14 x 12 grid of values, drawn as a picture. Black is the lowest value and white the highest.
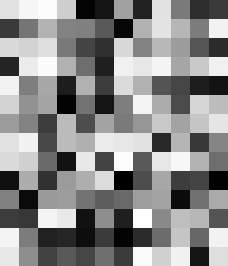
The halves do not mirror each other. The values spread evenly over their range. The ninth with the lowest average is the bottom middle. No single row or column stands out from its neighbours. The ninth with the highest average is the top left. There is no overall slope.
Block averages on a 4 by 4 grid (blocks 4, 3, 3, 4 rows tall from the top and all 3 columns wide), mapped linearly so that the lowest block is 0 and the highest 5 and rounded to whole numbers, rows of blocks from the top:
5 0 4 2 / 3 0 4 2 / 3 4 3 1 / 2 0 2 3
